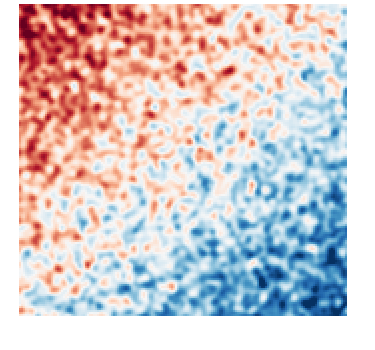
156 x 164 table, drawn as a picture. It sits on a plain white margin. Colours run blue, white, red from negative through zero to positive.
The top left is the ninth with the highest average. The field climbs toward the top left. The bottom right is the ninth with the lowest average. There are no lone odd cells. No row or column stands out.
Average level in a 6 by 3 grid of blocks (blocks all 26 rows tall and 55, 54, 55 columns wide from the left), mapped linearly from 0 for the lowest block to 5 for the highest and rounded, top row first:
543 / 432 / 432 / 321 / 321 / 210
